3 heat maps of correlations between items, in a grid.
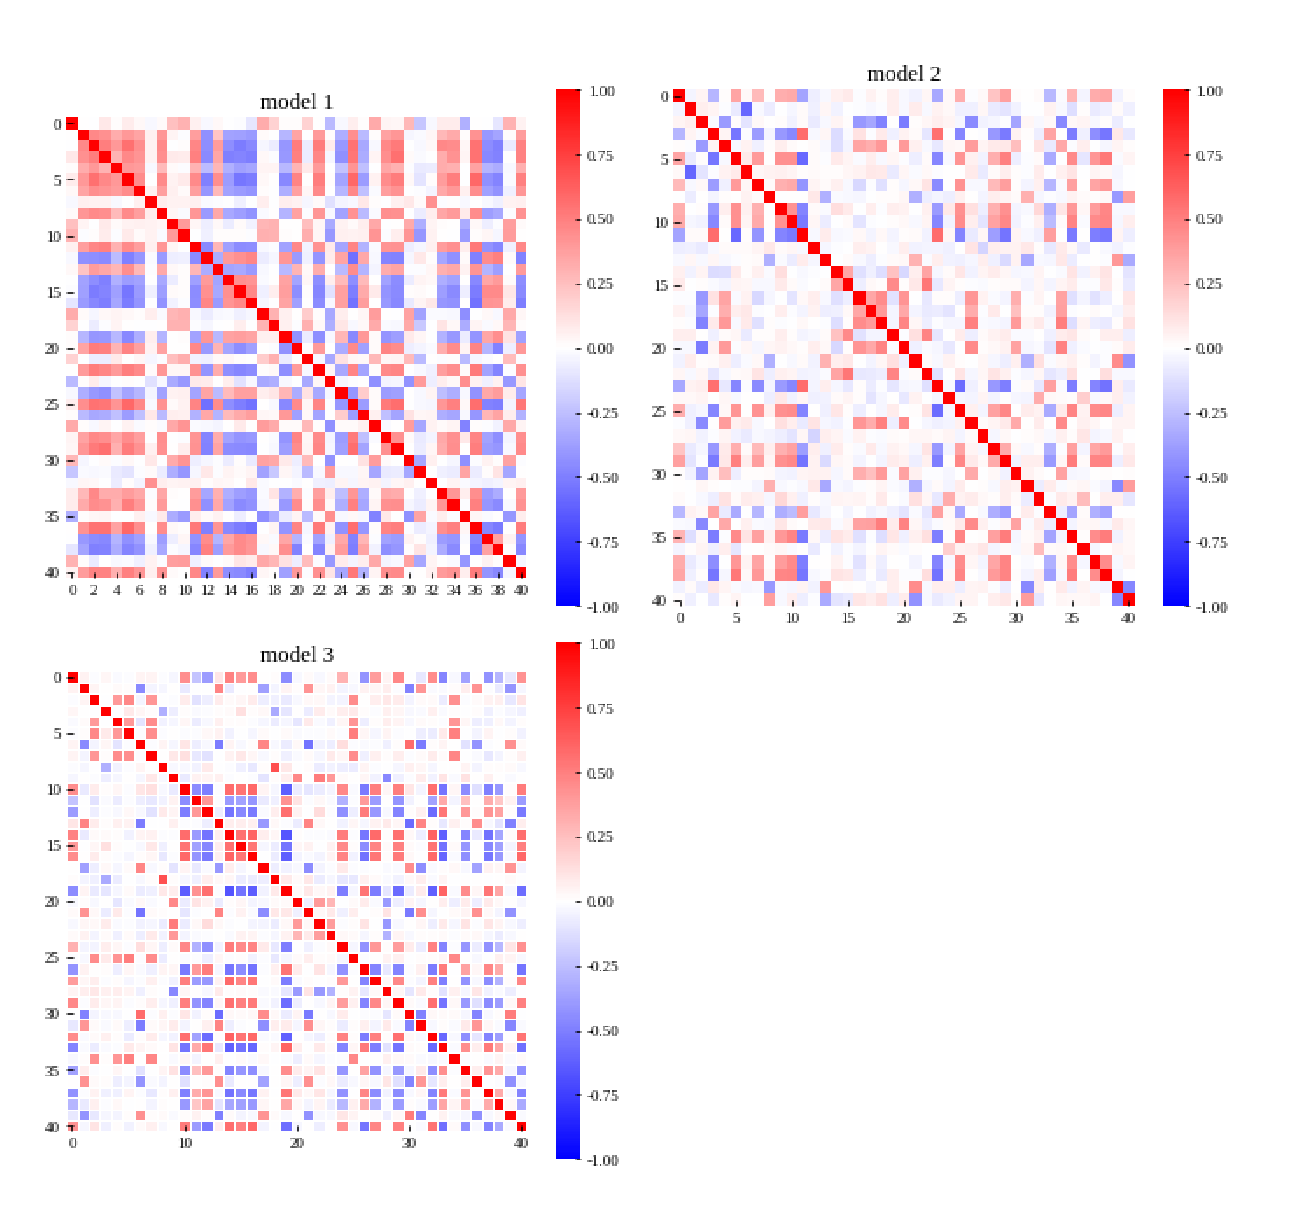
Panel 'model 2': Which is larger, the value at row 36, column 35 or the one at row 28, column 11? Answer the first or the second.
the first
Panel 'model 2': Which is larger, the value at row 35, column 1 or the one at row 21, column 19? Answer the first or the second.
the second
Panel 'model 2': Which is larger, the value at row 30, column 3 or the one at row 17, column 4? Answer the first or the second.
the second
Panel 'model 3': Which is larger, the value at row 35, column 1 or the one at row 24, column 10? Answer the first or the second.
the second
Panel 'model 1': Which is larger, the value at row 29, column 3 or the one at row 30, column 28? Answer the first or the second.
the first
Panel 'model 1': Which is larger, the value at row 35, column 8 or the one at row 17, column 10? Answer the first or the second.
the second
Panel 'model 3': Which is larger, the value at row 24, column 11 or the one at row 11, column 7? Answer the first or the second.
the second
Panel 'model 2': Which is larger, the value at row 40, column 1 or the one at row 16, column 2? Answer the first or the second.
the first
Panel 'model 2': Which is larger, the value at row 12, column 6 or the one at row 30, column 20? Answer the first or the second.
the second
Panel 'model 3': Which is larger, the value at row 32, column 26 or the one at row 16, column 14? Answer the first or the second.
the second
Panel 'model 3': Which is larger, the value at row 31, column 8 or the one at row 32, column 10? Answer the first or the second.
the second
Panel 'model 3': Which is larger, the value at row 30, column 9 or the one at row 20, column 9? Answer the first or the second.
the second
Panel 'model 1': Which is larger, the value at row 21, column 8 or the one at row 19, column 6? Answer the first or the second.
the first
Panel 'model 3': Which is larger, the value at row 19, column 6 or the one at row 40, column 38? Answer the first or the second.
the first
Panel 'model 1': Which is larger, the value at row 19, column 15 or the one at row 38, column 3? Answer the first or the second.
the first
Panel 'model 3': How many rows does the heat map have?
41
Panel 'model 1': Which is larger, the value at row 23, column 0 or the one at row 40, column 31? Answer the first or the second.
the second
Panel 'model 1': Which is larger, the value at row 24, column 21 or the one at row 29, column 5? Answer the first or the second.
the second
